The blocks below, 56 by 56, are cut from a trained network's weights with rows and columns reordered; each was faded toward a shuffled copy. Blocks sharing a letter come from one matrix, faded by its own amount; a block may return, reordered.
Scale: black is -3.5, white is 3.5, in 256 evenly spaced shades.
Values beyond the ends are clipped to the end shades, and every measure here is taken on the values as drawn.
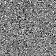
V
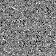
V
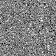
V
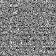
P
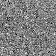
V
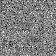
V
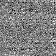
P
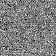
V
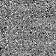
V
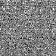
P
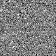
V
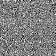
P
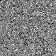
V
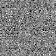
P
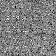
V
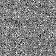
V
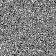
V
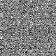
P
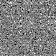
V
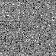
V
